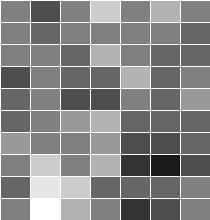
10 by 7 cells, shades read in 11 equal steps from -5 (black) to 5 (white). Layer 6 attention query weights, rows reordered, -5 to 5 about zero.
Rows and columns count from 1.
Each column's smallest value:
-2 -2 -2 -2 -3 -4 -2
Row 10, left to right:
0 5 2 0 -3 -2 0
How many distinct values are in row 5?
4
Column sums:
-4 9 2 6 -8 -11 -5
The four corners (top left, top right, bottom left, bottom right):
0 0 0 0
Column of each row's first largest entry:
4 1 4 5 7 4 1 2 2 2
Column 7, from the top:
0 -1 -1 0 1 -1 -1 -2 0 0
